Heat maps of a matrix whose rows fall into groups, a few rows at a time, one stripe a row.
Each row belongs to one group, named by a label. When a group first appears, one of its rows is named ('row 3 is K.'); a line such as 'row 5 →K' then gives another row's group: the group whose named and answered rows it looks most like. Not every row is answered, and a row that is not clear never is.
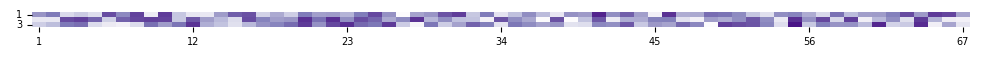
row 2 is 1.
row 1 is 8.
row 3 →1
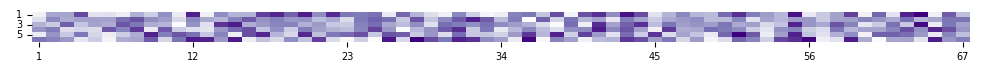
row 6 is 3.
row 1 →1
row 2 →8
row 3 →8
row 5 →1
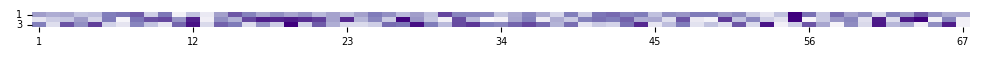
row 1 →8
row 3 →3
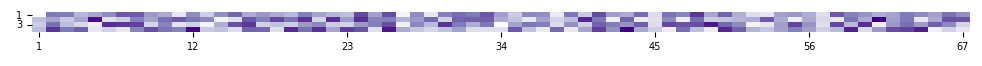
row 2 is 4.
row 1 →8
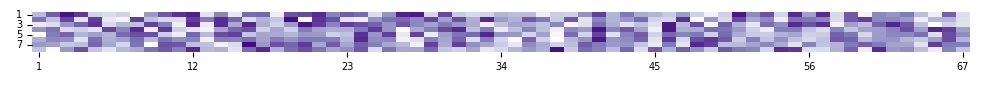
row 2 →3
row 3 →1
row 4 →8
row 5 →8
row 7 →4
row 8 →1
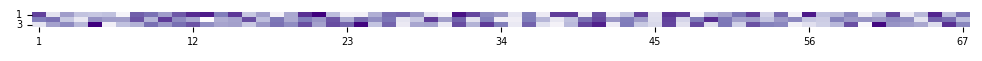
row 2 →4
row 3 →4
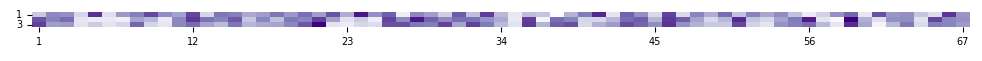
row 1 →4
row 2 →3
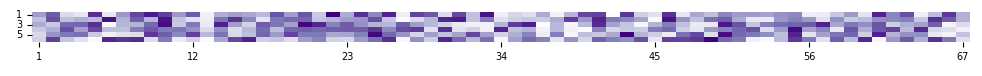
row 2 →8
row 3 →1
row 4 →1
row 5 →1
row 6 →8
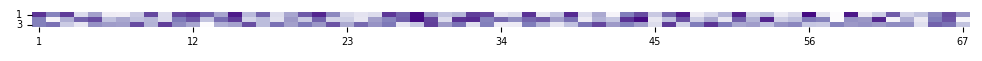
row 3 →4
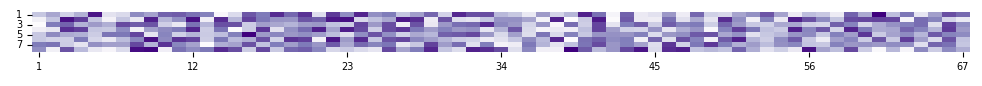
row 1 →4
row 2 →1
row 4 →1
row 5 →8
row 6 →1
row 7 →4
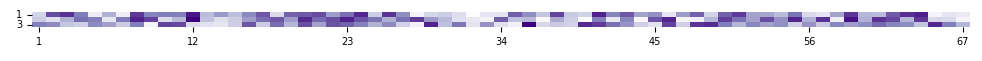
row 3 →4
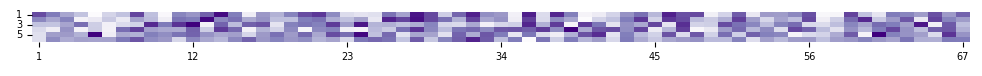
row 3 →1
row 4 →3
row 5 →4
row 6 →8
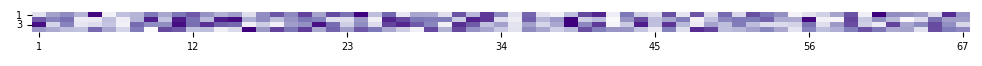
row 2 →3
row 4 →4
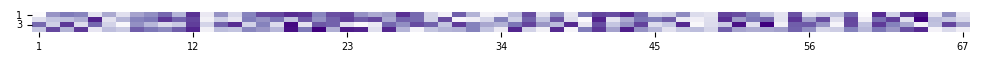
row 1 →1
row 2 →1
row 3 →3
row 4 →1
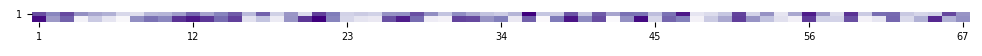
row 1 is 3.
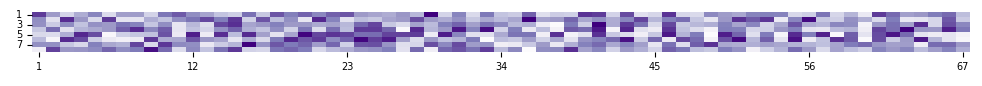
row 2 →3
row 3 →8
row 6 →1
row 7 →4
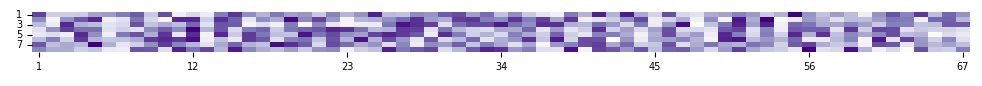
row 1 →8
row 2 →3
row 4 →1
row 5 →1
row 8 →3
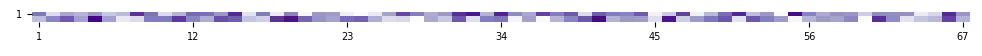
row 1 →3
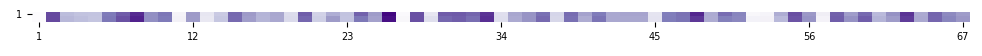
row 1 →8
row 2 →8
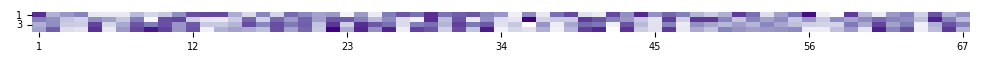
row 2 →4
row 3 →4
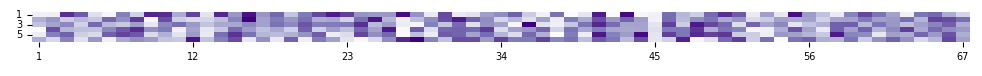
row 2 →8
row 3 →4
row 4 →8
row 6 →3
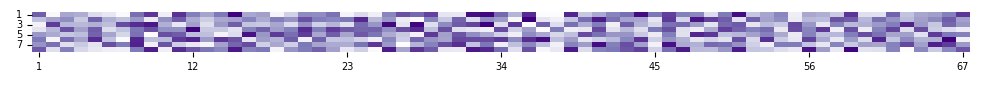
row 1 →3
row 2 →4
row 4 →1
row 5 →4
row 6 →3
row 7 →8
